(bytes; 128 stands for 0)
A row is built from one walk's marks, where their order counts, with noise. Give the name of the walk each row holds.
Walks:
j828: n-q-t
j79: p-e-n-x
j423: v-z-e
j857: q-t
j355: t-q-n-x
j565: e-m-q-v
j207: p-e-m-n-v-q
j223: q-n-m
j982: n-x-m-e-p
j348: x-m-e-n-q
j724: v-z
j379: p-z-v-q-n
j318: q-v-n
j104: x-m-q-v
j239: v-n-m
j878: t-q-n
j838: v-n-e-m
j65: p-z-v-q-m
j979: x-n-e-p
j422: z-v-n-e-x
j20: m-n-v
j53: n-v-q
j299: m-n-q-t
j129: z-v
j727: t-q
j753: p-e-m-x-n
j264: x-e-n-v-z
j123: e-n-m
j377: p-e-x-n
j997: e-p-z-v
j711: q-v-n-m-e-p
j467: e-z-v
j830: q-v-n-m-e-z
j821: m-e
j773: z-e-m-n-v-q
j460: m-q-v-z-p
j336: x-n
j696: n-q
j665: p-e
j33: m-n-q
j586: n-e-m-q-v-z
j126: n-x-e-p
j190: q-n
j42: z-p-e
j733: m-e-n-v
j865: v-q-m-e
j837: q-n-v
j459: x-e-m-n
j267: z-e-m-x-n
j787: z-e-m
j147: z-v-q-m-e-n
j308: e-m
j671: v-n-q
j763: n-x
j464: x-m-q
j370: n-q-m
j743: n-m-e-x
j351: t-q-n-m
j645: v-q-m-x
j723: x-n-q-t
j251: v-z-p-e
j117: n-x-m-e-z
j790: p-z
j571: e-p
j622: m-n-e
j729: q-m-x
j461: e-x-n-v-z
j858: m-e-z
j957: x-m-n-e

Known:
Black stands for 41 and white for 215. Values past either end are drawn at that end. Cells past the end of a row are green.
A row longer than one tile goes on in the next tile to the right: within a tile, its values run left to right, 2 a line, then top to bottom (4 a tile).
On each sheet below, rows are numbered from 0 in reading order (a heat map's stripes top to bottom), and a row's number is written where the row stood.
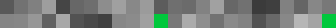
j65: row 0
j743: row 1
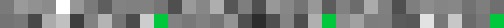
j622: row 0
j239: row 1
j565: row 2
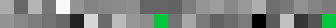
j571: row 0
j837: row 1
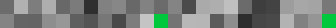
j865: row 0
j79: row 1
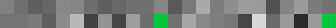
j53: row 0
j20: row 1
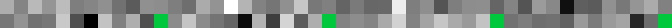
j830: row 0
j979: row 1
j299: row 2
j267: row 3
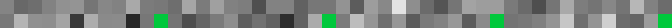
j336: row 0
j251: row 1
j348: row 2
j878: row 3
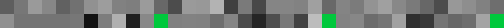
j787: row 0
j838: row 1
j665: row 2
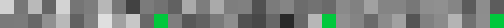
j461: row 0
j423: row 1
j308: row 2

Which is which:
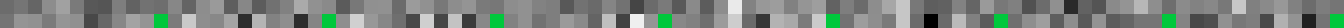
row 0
j763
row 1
j459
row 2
j104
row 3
j586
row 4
j351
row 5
j729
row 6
j379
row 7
j42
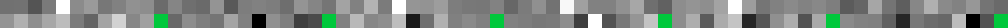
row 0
j723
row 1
j190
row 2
j264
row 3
j460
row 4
j957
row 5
j129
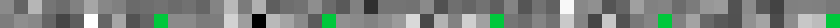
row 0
j997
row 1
j857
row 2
j828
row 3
j727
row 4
j982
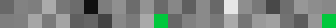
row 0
j645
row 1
j33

